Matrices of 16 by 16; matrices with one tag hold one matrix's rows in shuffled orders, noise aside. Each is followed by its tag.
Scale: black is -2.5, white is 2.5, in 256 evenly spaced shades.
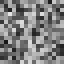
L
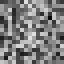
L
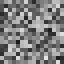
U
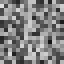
L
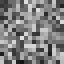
L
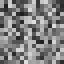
L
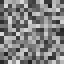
U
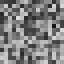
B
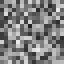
U
